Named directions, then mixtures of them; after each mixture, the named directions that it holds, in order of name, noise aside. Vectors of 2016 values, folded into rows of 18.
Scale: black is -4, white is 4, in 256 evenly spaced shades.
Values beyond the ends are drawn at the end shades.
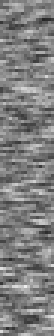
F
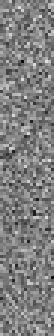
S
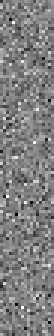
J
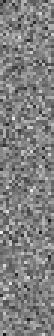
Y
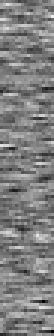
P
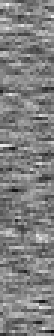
P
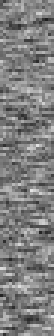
F, Y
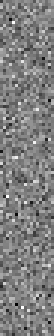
J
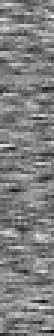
P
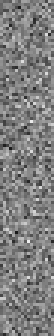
S, Y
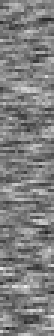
F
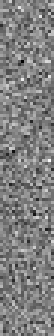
S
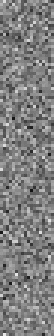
Y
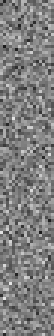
Y
